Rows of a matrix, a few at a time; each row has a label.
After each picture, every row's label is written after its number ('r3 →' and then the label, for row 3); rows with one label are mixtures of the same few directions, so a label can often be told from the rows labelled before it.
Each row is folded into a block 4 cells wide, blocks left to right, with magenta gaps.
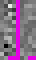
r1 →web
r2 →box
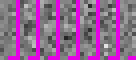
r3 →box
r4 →box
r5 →box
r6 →box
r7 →web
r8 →web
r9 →box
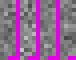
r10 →web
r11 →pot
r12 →web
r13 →box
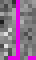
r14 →web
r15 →web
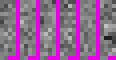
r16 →web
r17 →web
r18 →web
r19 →web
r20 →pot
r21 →box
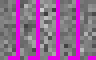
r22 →pot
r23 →box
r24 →web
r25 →web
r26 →box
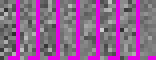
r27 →pot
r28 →pot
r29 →pot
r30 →web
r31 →box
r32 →pot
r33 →pot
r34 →web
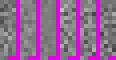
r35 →web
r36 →web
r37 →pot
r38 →web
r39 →pot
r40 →pot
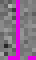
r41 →web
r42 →pot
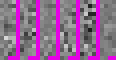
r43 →box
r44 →box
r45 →box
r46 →pot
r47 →web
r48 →box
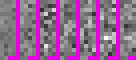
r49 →web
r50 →web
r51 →web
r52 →box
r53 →pot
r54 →box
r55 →box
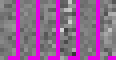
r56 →box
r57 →pot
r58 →box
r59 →pot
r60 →pot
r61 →web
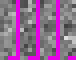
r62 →web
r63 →pot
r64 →box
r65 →box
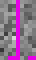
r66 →box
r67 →box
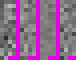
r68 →box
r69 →pot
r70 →web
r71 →pot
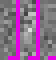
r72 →web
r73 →web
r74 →box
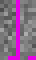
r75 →web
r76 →box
